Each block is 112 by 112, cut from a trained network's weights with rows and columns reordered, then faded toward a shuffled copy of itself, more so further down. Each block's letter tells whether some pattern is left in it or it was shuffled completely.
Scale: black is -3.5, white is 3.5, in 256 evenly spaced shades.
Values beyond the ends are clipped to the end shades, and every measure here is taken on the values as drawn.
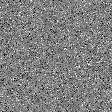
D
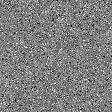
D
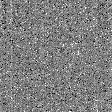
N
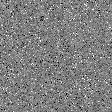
D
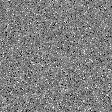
D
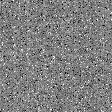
N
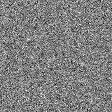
N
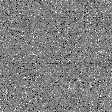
N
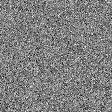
D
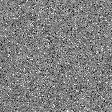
D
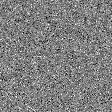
D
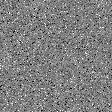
D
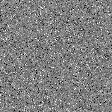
D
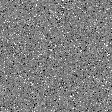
D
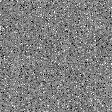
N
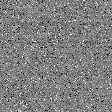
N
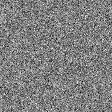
N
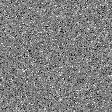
D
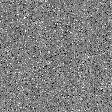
N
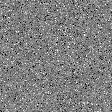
D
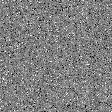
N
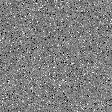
D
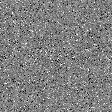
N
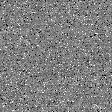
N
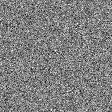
N
